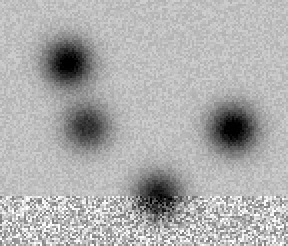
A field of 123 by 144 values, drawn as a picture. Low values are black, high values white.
Seam: horizontal, 80% of the way down, the top part calmer. Histogram: skewed, a long tail of low values. Mirror symmetry: none. Dips: four.
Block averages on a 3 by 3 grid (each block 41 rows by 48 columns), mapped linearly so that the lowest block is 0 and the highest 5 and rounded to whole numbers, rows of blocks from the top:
1 5 5 | 2 4 0 | 5 1 5
